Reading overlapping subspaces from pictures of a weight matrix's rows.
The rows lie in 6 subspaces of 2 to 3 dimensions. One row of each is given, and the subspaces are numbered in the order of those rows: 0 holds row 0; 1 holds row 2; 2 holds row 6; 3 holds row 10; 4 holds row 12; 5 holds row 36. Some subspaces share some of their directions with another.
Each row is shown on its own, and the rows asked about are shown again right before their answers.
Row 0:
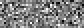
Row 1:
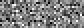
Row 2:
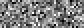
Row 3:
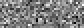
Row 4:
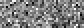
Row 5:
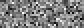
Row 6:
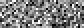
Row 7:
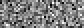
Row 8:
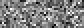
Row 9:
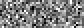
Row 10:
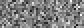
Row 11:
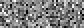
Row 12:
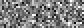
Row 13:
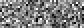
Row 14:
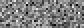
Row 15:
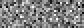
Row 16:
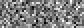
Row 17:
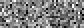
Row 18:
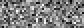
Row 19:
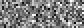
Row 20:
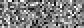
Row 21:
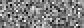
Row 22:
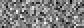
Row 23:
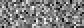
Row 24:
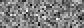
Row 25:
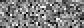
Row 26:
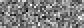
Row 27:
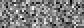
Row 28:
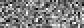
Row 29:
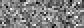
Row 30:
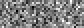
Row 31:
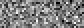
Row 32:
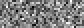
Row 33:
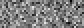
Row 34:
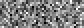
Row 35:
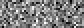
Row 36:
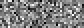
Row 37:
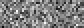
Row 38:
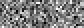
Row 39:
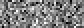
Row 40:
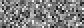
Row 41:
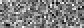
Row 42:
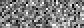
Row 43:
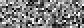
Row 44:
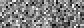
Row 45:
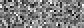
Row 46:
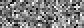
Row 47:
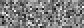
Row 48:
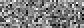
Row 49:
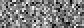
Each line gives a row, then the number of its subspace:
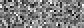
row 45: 5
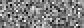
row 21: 0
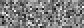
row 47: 2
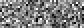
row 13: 0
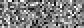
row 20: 5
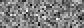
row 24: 1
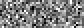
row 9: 0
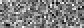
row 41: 0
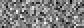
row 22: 4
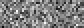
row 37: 4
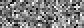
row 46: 3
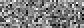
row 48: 2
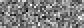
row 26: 1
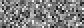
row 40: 4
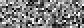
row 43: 2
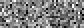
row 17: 2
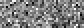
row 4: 3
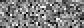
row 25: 1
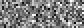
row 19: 4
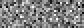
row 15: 5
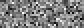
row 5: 1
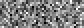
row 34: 1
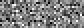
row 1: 3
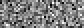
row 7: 0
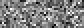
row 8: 1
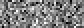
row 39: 5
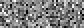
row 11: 2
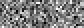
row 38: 4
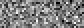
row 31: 0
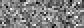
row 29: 1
